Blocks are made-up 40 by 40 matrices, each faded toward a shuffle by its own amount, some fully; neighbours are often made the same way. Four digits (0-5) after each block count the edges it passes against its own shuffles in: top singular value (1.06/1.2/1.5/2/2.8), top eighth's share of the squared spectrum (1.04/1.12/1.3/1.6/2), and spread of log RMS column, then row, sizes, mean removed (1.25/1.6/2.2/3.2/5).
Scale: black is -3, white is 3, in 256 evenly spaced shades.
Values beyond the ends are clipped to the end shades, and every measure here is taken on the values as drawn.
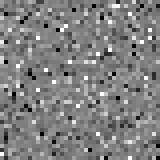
0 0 0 0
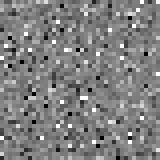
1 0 0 0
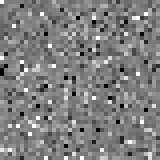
0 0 0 0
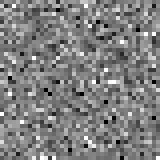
1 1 0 1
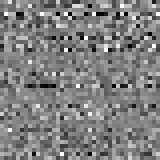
2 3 0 3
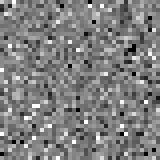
0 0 0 0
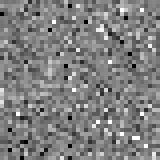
0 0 0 0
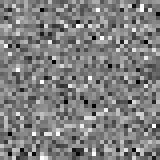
1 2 0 2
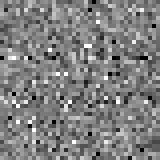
1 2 0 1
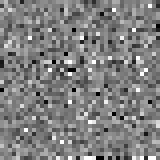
1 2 0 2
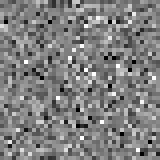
2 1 0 0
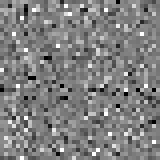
2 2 1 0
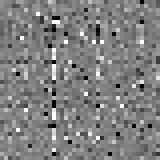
3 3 2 0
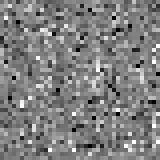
2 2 0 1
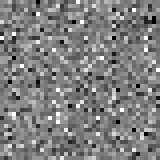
2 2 1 0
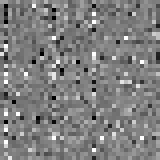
3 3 1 0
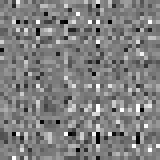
4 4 2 2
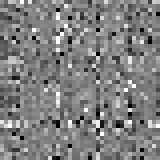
3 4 2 2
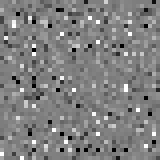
2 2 0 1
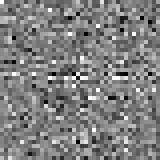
3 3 1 2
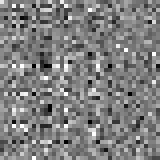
4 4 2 2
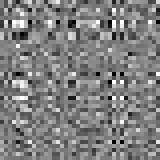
4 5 3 3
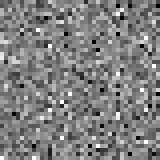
2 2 1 0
